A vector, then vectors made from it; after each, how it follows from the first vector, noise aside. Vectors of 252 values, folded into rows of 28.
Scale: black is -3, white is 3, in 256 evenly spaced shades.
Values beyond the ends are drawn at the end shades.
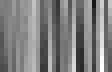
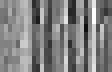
wrapped around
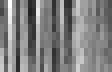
reversed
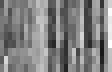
wrapped around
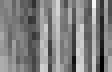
negated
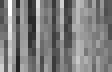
reversed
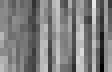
negated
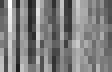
reversed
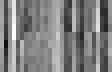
wrapped around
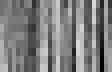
negated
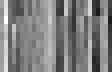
wrapped around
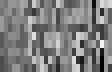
sign-scrambled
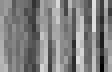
negated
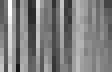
reversed
